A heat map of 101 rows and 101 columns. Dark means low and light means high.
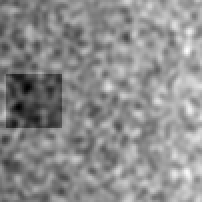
The texture is blotchy. An odd patch, lower than its surroundings, sits in the middle left. The middle left is the ninth with the lowest average. There is an overall slope up to the right.
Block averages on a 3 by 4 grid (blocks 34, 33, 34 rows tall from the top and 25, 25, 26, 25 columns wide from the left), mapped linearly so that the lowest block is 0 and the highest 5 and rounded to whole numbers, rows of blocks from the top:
2345 | 0245 | 2345
